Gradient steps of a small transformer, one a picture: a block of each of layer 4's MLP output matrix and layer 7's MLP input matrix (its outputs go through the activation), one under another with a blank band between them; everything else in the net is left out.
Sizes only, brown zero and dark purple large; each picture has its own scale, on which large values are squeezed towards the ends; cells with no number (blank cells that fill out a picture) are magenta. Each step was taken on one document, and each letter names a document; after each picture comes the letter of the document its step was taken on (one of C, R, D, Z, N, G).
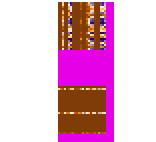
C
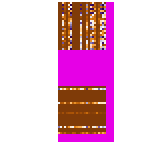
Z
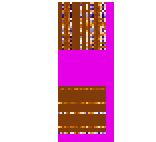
Z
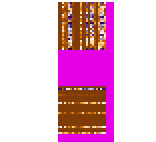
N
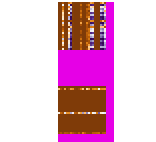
C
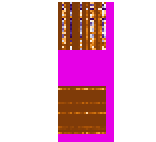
Z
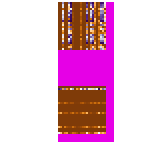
N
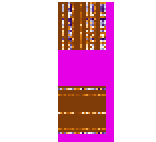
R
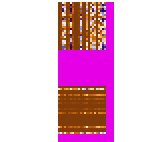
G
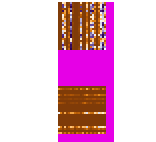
G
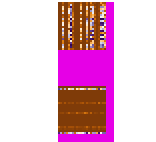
R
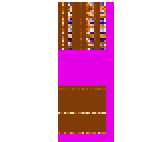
C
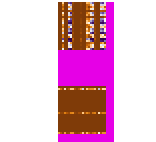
C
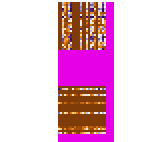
G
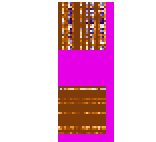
N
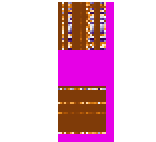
C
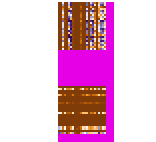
N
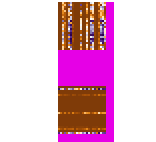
R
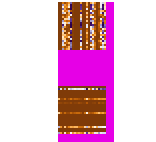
Z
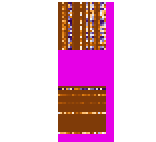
N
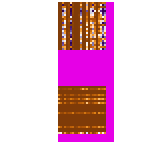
G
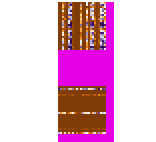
R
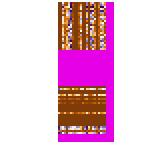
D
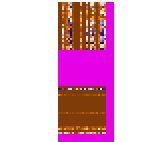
R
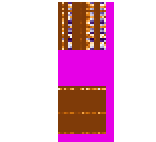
C
